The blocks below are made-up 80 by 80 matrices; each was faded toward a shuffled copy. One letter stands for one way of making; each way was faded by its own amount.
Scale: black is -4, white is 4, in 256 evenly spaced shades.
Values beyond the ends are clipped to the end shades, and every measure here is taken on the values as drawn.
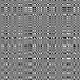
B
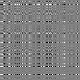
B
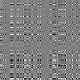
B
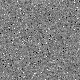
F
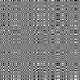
B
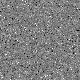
F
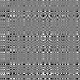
B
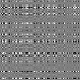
B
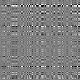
B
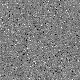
F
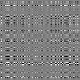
B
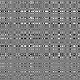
B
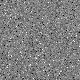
F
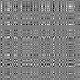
B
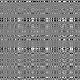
B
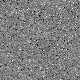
F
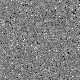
F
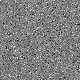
F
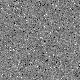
F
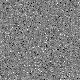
F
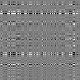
B
